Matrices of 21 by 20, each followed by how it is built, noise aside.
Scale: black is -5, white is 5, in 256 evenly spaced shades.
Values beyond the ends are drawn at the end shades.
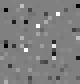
sparse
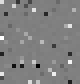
sparse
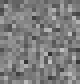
noise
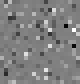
sparse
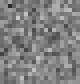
noise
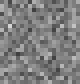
noise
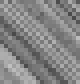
Toeplitz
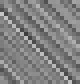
Toeplitz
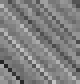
Toeplitz
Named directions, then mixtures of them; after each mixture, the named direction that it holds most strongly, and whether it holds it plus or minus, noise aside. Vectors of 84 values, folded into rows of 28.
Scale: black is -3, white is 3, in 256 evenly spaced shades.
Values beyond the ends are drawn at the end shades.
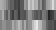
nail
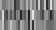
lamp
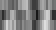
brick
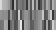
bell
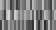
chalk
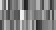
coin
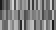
bell, minus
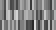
chalk, plus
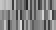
bell, plus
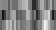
brick, plus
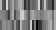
coin, plus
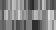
nail, minus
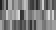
coin, minus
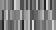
lamp, minus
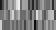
nail, minus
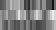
nail, minus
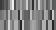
bell, minus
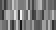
bell, minus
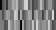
bell, minus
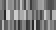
chalk, plus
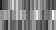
brick, minus
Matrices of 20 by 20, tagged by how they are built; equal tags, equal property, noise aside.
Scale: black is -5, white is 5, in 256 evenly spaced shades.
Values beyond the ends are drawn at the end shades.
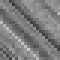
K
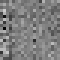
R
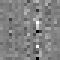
R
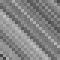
K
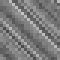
K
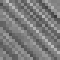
K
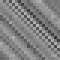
K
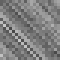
K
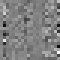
R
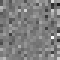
R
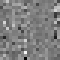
R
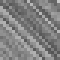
K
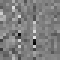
R
